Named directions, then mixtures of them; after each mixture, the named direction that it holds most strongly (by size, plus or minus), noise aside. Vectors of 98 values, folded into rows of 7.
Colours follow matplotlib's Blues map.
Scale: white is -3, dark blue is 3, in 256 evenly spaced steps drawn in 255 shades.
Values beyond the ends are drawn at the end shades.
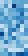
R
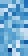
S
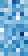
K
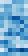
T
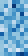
R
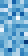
K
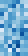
S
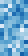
S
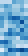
T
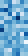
K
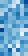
S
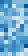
R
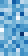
K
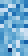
S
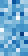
K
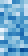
T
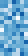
K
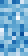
K
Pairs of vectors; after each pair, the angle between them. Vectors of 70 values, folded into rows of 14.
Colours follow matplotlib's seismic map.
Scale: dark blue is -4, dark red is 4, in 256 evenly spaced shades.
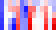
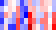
nearly parallel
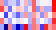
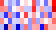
nearly parallel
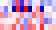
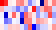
orthogonal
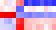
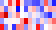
partly aligned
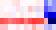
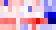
nearly parallel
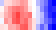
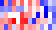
partly aligned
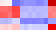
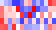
partly aligned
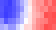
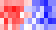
nearly opposite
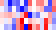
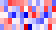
partly opposed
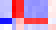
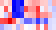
nearly opposite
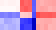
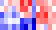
nearly parallel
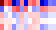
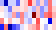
orthogonal
